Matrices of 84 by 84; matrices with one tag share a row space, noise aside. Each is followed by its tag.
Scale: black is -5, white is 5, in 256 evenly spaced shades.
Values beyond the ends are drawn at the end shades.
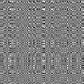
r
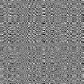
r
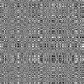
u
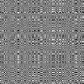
u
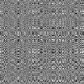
u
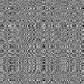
r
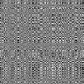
u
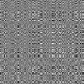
u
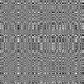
u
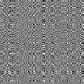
r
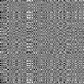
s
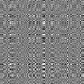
r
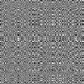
u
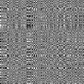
s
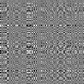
s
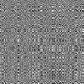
u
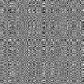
r
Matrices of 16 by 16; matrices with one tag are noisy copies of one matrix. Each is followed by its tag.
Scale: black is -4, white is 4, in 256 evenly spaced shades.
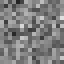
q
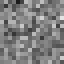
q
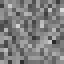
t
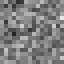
q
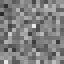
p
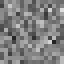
t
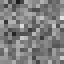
q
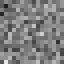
p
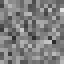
t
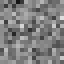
q
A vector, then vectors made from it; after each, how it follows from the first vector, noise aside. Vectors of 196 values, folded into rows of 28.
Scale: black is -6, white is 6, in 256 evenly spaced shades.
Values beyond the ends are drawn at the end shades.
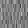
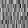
scaled up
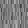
sign-scrambled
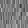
sign-scrambled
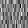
scaled up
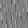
partly zeroed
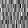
scaled up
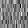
scaled up
